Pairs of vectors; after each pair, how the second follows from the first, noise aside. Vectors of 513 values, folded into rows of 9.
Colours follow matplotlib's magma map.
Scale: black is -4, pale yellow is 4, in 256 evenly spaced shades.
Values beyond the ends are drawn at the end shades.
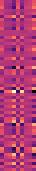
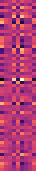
reversed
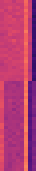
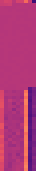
partly zeroed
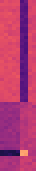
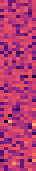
shuffled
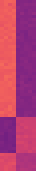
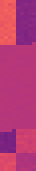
partly zeroed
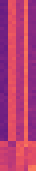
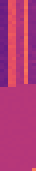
partly zeroed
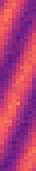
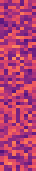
shuffled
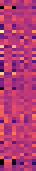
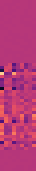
partly zeroed
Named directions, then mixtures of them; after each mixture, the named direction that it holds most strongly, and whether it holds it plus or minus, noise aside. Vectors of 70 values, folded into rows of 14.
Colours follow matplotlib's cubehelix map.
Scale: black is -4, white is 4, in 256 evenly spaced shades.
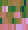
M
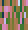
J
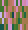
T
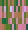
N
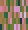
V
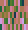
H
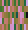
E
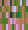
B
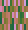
E, minus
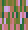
J, plus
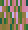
E, minus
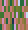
E, minus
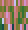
T, plus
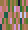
V, plus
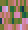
M, plus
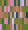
H, minus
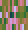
B, plus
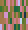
V, minus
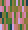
T, minus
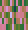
B, minus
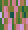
T, plus
